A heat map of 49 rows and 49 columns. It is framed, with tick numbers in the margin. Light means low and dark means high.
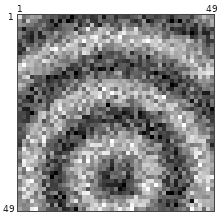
Average level on the scale: 50%. Odd rows or columns: none. Rings: centred on the bottom middle. Ninth with the lowest average: bottom middle.
